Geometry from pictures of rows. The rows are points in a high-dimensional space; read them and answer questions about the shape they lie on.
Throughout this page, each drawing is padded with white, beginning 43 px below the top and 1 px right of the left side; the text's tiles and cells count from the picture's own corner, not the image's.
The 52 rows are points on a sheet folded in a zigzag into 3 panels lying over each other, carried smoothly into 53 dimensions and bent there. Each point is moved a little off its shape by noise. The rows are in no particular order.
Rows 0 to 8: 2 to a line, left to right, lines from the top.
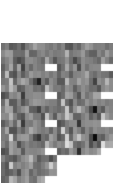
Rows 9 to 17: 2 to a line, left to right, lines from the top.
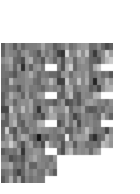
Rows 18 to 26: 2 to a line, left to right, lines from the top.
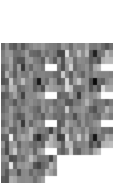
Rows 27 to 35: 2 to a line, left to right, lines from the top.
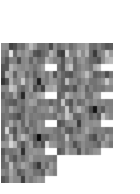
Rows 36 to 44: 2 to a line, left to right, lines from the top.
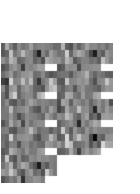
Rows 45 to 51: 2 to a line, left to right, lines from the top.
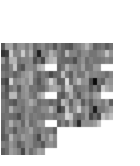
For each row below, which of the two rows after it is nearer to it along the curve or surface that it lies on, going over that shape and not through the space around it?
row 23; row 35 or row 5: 35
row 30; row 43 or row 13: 13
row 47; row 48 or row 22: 22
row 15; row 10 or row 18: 18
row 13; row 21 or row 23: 23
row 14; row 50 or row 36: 36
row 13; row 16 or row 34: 34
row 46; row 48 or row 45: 45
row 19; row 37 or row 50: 50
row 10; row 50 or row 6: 50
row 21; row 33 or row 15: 33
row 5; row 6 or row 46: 6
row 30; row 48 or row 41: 41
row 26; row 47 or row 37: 37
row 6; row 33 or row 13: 33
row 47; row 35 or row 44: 35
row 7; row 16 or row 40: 16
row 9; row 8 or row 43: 8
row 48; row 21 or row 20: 21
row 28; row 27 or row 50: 50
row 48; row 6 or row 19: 6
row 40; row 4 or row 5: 4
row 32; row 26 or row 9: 26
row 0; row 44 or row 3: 44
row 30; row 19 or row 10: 10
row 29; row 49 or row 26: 49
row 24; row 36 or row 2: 2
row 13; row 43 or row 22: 22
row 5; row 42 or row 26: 26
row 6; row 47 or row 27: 27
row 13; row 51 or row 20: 51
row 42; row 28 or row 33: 28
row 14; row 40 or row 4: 4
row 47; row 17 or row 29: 29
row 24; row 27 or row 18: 27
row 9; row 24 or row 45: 45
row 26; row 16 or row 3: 16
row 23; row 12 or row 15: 12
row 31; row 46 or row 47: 46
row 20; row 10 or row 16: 10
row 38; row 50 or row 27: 50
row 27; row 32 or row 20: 32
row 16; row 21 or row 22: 21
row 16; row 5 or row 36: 5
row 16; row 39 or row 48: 48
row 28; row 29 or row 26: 29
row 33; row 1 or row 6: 6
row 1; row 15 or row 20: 20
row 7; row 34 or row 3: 34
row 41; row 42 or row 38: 38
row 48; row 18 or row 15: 15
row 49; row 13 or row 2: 13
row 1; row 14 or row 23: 23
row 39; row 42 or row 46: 46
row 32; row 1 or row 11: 1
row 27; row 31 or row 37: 37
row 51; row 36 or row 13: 13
